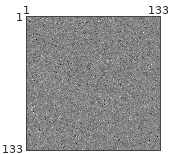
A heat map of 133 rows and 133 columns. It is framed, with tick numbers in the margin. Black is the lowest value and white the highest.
Odd rows or columns: none. Mirror symmetry: none. Histogram: heavy tails on both sides. Stripes: none. Seam: none. Average level on the scale: 50%. Grain: fine.
